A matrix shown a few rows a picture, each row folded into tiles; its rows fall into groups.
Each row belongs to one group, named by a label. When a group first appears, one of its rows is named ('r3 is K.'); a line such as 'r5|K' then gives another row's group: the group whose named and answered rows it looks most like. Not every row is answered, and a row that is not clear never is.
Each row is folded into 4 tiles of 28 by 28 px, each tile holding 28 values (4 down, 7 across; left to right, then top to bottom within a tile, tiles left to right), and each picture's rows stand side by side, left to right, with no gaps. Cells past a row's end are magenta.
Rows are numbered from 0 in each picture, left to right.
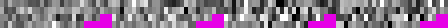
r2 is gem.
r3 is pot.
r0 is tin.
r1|gem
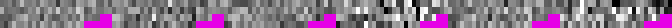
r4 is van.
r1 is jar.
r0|van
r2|tin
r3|jar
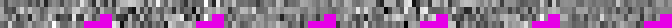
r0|tin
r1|pot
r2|tin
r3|jar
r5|jar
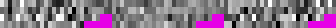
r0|gem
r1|tin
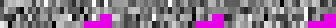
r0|pot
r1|jar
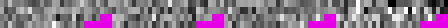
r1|jar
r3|gem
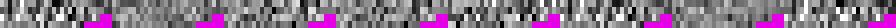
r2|jar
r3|jar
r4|pot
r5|gem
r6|tin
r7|gem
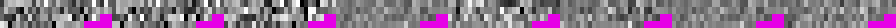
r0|pot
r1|pot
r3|van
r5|van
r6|van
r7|van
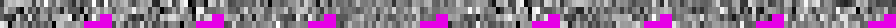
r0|pot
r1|jar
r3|van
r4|jar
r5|pot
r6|van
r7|gem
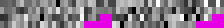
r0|van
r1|pot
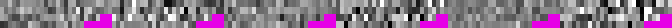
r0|jar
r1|gem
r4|van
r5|jar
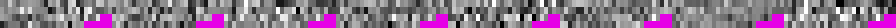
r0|jar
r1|jar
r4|pot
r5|pot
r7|gem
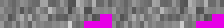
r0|van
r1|van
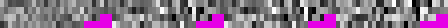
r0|tin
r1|van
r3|jar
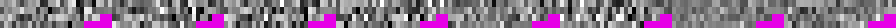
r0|jar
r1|van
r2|jar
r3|pot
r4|tin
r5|gem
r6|van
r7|pot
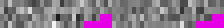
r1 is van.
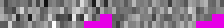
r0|tin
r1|van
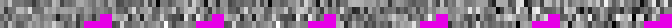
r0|tin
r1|tin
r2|tin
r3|pot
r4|jar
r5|pot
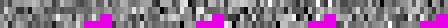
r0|pot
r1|jar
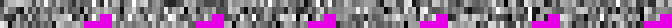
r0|pot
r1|gem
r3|jar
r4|van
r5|jar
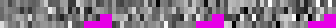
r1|tin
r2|pot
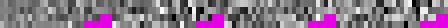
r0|van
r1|van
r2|pot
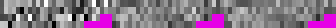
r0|pot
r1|tin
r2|tin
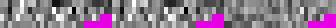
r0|gem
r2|jar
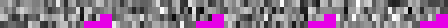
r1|van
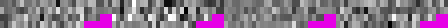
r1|gem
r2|van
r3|pot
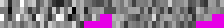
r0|gem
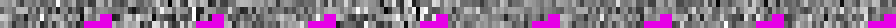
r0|jar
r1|van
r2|pot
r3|jar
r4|tin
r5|jar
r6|tin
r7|van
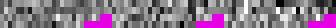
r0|pot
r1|jar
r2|gem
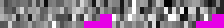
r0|tin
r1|gem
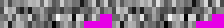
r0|pot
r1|pot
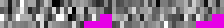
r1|tin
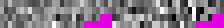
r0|tin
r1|van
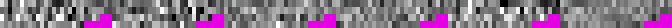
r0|gem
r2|tin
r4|gem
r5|tin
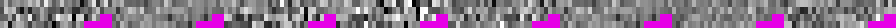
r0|pot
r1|tin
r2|jar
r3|jar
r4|tin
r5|tin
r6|van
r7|pot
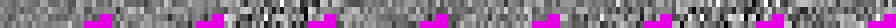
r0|van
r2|jar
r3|tin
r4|van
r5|jar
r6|pot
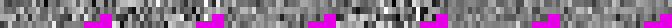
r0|tin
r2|tin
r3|van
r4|van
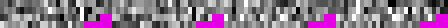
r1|jar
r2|gem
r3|gem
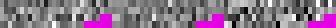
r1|jar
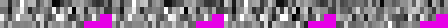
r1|gem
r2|gem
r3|tin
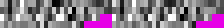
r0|gem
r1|gem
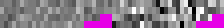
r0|van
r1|jar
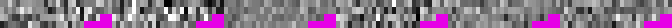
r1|gem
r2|van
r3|jar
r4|tin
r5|pot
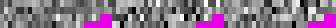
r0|pot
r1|pot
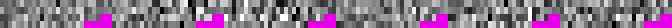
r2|gem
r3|jar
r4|van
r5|pot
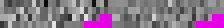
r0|tin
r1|jar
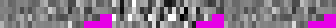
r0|van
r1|gem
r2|van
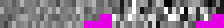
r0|van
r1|gem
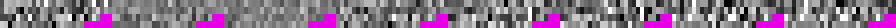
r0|pot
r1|jar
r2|van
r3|pot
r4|van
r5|van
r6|gem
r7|gem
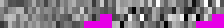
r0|tin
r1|pot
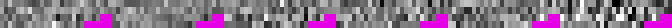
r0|tin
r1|tin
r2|jar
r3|tin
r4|pot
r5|gem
